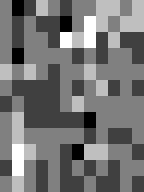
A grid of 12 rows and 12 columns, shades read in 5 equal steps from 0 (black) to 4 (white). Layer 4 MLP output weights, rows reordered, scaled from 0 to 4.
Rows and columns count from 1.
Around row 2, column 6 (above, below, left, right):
1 4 1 2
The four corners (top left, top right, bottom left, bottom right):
2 3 2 1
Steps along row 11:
up down down up down up down up down up same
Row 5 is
3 2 3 2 1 2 2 3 2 2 2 2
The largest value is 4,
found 5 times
